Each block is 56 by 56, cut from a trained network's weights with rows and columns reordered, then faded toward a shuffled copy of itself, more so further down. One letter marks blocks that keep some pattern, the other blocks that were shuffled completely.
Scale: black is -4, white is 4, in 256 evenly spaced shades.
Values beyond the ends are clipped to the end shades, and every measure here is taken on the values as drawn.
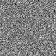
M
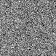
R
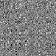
M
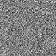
M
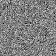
R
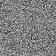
R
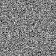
M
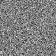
M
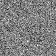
R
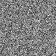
R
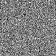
M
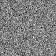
R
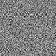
M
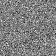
R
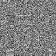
M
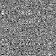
M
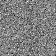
R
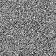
M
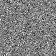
R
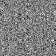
M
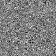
M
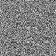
M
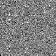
M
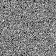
R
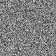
R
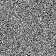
R
